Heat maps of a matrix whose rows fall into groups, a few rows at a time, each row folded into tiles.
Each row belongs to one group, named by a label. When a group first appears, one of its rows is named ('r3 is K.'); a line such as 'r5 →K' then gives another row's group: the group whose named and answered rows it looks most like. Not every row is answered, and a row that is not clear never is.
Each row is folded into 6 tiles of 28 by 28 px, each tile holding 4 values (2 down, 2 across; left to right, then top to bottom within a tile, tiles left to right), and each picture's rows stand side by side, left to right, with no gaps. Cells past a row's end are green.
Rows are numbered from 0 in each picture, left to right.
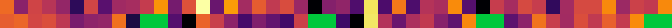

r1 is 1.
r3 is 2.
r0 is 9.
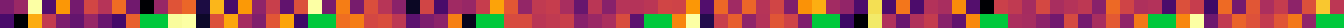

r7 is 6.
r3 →9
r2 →9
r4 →6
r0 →1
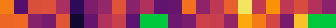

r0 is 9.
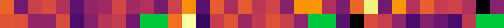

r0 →9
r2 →1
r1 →6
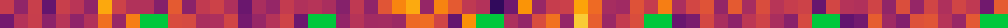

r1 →9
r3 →2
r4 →1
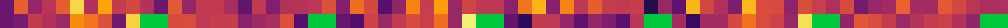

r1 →9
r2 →2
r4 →2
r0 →2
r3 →1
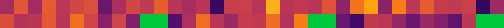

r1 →2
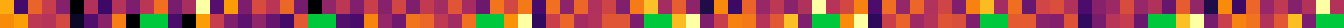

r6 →9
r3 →6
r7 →6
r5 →6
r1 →1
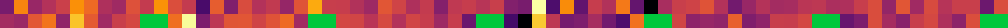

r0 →2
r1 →6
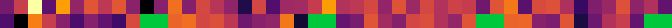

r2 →1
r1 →9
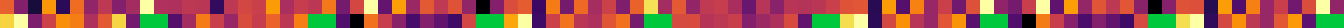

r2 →1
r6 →1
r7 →6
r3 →6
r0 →6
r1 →2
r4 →9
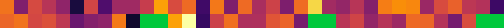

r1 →6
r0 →9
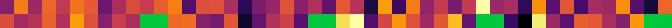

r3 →1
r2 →6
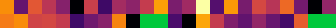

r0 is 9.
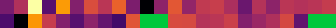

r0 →1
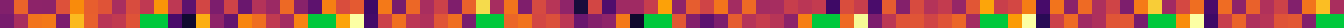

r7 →6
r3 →9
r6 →6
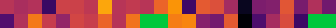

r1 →9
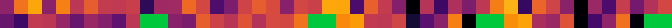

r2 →9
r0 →1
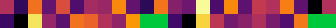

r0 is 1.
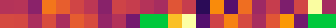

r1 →6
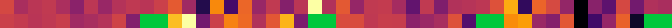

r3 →9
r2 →9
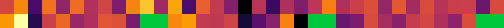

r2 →1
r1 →9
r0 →6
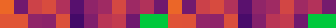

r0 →9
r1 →9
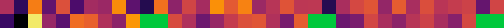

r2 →1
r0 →1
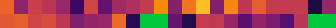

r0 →9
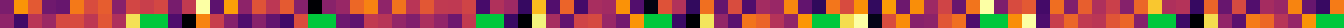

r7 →1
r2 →1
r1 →1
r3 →1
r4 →1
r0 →2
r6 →6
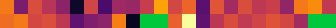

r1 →6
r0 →9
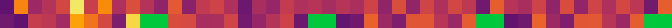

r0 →2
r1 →9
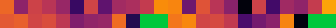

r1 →9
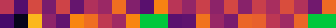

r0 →1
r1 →1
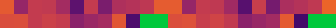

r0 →9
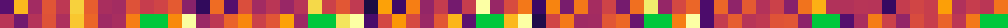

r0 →2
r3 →6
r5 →2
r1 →6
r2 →6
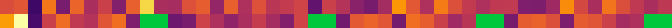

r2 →2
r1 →1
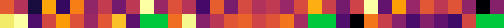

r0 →6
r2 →1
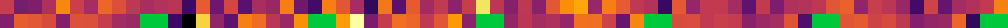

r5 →9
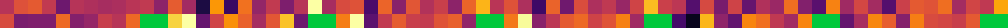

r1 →6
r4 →1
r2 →6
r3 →6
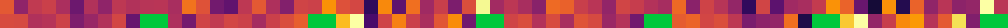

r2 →6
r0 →9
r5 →6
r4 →9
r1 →2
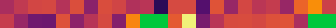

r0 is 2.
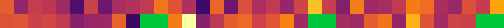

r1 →6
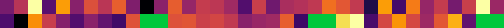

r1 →9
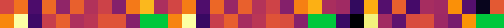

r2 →1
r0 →6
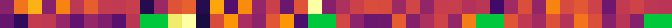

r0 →1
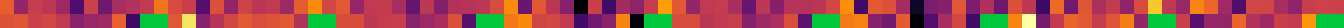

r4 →9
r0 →9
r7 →2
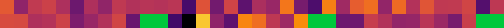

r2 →1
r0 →9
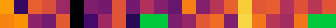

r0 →9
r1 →2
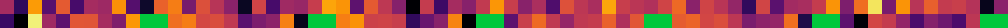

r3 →2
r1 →9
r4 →9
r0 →1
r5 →1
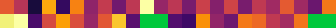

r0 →6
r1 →1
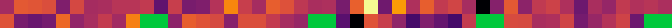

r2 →1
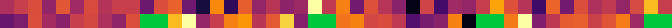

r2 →9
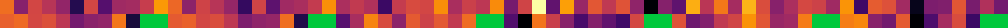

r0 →9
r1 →9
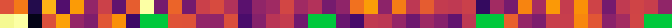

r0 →6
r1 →9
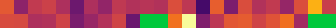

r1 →6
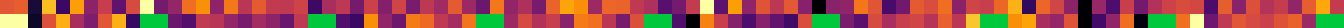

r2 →1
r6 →9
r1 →1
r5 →2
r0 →6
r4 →1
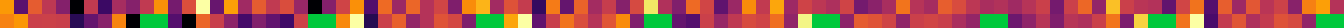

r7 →6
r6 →2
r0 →9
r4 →2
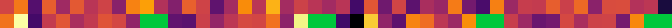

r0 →6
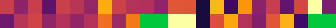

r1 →6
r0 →2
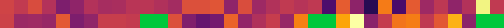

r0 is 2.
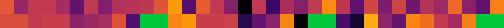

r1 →9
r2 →1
